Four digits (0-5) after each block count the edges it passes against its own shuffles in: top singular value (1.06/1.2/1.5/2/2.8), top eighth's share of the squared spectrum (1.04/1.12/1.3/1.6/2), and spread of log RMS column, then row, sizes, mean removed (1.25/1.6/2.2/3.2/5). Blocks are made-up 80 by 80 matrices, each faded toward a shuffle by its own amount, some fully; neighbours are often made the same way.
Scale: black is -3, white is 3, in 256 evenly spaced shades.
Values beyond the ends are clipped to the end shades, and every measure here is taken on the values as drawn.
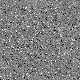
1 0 0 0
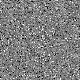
3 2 0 1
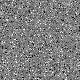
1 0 0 0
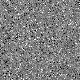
1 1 0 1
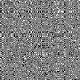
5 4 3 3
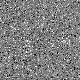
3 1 1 0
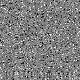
3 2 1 0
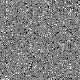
3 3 2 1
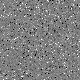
0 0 0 0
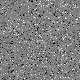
0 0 0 0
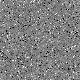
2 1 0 0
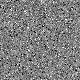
0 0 0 0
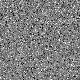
0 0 0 0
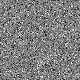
1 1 0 0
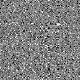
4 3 2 2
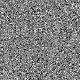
3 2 1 1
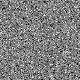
3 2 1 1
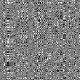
4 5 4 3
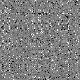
4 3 1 1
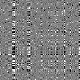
5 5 4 3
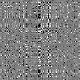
5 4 3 3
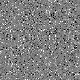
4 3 1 1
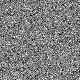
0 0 0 0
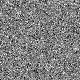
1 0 0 0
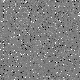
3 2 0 0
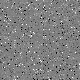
2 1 0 0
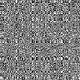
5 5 3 3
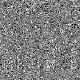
3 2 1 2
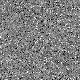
2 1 0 0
